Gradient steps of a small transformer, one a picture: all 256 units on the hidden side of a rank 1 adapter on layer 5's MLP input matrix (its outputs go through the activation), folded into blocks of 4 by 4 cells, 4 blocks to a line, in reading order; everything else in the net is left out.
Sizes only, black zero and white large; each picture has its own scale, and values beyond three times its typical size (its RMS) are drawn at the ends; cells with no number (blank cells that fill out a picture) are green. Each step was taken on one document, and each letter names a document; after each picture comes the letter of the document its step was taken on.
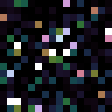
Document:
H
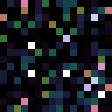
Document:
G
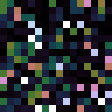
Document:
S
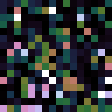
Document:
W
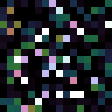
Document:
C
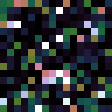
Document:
W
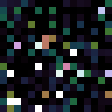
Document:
H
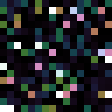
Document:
W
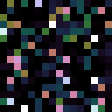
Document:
C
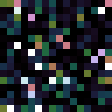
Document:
W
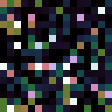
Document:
W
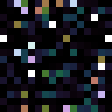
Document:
G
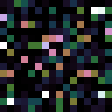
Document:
H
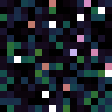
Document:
S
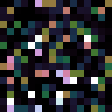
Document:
C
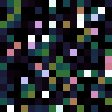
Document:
S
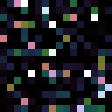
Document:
G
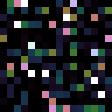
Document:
G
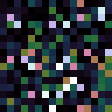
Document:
S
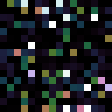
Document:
G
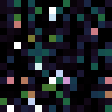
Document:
W
